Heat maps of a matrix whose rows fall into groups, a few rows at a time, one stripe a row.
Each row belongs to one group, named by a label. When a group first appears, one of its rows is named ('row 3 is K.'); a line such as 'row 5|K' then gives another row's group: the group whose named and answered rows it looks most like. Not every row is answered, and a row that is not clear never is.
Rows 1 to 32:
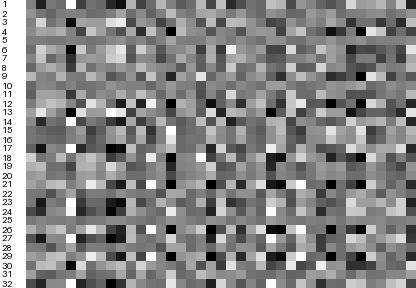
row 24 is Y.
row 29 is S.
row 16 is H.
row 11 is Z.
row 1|Y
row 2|H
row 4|S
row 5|H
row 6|Z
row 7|Z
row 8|Z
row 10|H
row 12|S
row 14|Y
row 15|H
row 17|Y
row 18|S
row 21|S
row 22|Y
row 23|Y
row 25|H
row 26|S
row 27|Y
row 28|Y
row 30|Z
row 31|H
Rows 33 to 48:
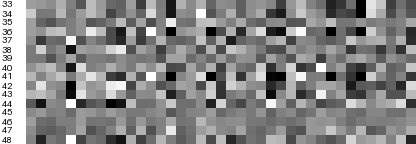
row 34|S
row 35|H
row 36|S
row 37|Y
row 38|Z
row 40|Z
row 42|Z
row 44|Y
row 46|H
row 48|Y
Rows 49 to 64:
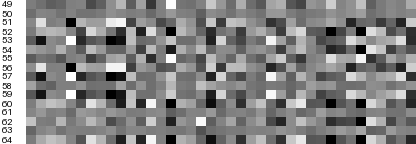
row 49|H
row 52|S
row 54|S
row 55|H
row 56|Z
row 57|Y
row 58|H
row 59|Y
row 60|S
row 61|Z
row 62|S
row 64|S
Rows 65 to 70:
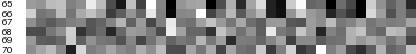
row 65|S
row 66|S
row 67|H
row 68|Y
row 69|Y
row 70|Z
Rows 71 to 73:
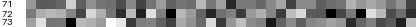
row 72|S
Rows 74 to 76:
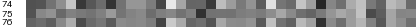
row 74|Y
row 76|Y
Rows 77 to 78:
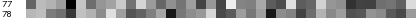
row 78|Z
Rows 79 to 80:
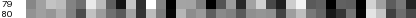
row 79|S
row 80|S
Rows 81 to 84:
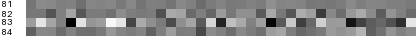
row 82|Y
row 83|Z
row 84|H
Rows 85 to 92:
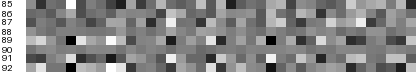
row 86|Y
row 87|H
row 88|H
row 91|Y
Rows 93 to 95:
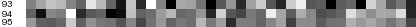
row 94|Y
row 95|Y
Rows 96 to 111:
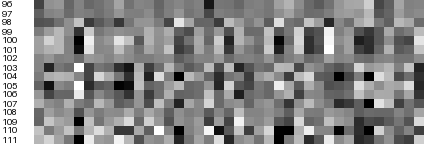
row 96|H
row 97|H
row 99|Z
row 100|Z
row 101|Z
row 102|Z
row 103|Y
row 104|S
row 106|Y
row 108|Z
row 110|S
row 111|Z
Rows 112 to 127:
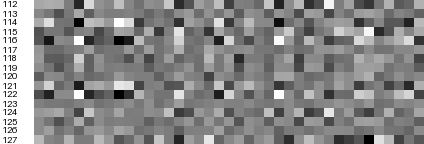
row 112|Z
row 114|Z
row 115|H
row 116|Y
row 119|Y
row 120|H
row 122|Y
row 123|H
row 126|Z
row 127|S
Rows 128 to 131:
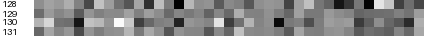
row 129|Z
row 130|Z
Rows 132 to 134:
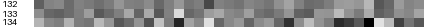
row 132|H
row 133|H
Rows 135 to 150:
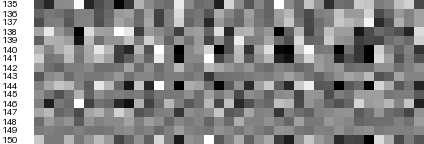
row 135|Y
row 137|H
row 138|Z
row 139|Z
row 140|S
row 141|S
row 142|H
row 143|H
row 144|S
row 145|Y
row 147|Z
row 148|Z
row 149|H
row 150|S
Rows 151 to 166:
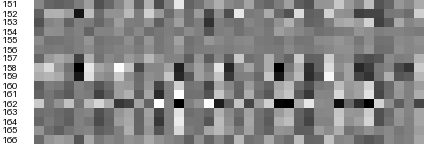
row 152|Z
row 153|H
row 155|H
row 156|H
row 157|Z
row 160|H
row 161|H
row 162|S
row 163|H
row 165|H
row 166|Z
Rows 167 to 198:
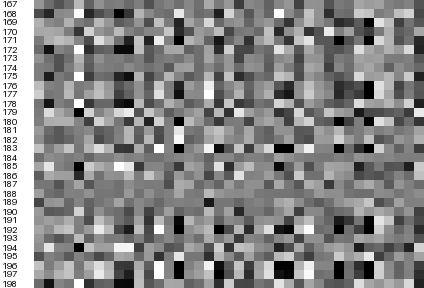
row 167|Y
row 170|Z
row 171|S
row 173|Y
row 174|Y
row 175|Y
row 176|S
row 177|S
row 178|Y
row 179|Z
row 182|H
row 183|S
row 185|Z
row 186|Z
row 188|H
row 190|Y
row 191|S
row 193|Y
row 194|Z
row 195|H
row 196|S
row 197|S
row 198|Y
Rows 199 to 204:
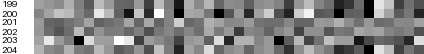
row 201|H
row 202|Y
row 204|S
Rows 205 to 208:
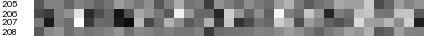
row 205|H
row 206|Y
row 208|H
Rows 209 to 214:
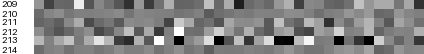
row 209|Y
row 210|H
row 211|Y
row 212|H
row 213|S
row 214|H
